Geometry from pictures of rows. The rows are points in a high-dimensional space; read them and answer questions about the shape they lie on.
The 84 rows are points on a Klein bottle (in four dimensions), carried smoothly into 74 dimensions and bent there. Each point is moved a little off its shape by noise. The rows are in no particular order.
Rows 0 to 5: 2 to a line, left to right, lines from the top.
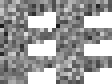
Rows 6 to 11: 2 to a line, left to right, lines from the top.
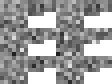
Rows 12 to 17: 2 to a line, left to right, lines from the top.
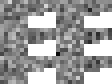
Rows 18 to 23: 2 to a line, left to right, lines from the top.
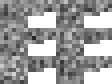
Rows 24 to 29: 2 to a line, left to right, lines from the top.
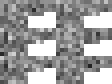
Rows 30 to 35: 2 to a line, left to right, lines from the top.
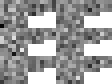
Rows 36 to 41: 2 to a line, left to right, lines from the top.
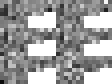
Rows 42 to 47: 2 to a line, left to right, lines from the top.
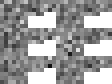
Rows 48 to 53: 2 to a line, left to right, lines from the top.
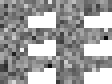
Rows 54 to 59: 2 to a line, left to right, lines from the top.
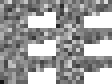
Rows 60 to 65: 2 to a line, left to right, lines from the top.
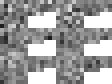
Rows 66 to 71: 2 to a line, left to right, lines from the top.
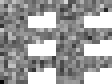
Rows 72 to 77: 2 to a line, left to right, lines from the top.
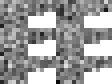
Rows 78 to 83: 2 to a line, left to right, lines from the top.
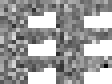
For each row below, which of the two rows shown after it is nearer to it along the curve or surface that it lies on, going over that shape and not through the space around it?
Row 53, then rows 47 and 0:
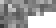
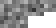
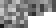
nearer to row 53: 0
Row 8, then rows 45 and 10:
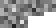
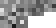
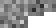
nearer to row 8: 45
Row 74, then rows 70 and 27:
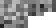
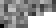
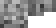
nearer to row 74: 27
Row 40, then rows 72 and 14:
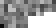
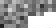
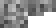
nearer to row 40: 14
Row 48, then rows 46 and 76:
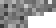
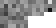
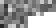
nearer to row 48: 46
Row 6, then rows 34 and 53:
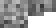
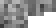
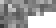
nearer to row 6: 34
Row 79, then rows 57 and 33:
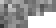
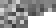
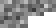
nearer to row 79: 57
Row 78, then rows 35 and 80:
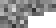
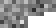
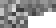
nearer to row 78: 80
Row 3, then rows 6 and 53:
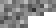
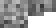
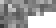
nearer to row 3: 6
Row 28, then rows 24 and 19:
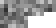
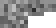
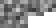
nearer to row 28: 19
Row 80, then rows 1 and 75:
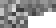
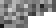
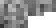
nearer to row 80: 75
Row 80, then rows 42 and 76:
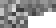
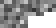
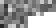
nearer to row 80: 42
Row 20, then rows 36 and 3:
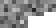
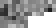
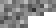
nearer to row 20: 3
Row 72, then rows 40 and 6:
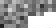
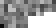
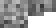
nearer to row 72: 6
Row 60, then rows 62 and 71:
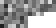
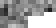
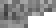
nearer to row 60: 62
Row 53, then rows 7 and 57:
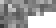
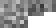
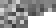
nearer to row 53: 7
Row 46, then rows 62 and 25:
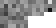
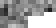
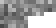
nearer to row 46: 25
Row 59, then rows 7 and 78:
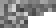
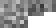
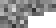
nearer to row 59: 78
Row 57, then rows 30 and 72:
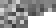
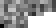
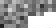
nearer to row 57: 30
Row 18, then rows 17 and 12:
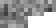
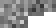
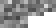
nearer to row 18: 12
